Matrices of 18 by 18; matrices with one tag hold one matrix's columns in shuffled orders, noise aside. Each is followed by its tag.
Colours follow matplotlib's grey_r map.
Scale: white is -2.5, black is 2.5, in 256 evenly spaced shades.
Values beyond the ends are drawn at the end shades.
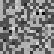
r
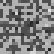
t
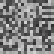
t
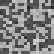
r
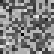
r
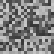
t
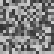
t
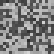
t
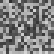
t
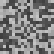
r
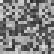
t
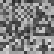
t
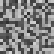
r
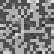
r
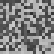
t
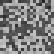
t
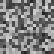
r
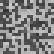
r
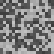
r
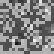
t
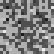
r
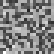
r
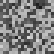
r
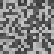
r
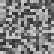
r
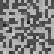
r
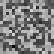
r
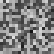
r
